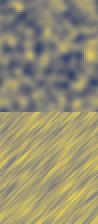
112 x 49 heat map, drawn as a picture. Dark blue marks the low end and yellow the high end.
It is made of 2 by 1 panels. Panel 1,1: middling, blotchy, strong in contrast. Panel 2,1: high, slanting up to the right.
